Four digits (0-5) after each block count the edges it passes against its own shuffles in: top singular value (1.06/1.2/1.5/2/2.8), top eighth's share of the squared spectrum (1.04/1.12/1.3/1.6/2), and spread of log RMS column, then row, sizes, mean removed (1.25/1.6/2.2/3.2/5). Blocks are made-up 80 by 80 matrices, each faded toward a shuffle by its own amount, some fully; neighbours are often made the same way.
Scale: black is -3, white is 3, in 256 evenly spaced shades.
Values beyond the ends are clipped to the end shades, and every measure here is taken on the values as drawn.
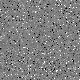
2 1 0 0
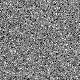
0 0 0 0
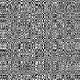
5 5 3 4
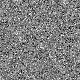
0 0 0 0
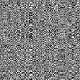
4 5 3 3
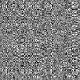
4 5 3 3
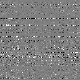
3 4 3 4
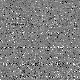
2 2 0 2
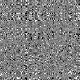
4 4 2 3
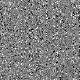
1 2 3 0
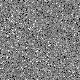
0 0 1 0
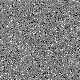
0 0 0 0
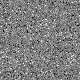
0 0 0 0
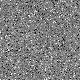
0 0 0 0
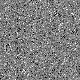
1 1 1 0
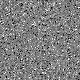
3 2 0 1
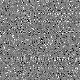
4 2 1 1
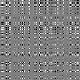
5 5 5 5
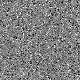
2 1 1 0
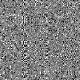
4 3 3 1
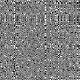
4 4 3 2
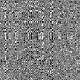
4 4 3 2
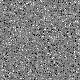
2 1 0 0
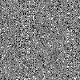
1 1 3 0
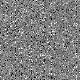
1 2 3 0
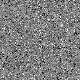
0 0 2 0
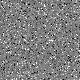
2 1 0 0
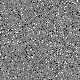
2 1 0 0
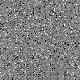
3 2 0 0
